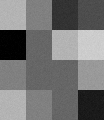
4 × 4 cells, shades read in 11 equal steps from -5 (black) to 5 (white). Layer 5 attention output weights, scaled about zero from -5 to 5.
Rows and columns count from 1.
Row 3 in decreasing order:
1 0 -1 -1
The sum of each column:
-1 -2 -3 -2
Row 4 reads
2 0 -1 -4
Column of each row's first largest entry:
1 4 4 1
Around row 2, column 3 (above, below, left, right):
-3 -1 -1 3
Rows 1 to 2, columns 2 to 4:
0 -3 -2 | -1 2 3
